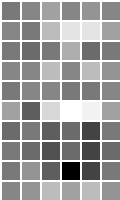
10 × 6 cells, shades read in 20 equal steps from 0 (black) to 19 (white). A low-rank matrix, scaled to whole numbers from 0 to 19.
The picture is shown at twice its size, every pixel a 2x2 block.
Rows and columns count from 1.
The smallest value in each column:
8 7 6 0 5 8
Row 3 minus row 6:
-3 1 -7 -6 -10 -3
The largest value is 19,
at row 6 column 4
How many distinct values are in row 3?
3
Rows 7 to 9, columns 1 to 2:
8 9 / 9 8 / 9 11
